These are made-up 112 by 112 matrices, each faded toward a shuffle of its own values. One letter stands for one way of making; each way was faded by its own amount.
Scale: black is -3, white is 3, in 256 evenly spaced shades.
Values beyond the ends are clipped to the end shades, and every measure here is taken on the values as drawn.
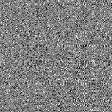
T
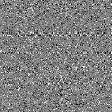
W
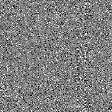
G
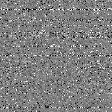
W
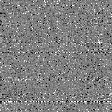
W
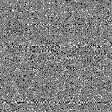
W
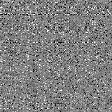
W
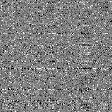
W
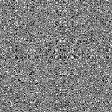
T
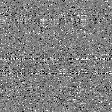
W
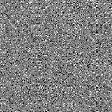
T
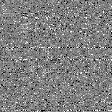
W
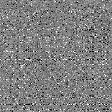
W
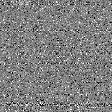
W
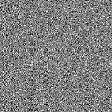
T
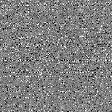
W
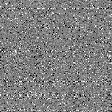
W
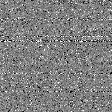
W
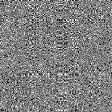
T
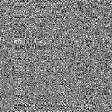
T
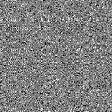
T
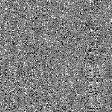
G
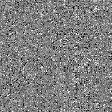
G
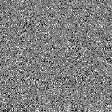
W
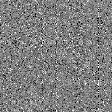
G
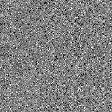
G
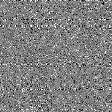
W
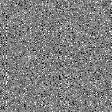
G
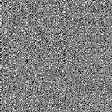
T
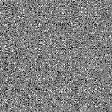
T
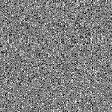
G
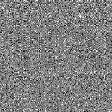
T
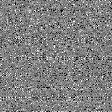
W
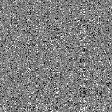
G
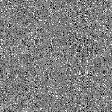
G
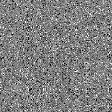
G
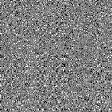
T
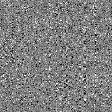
G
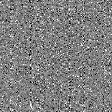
G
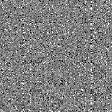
G
